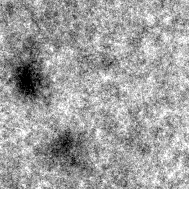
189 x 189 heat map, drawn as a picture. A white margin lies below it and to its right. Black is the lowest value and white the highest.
Dips: two. Ninth with the lowest average: middle left. Grain: blotchy.
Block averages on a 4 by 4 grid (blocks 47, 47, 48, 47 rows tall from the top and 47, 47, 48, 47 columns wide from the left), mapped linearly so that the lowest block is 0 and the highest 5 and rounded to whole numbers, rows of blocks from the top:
3345
0445
4445
4245
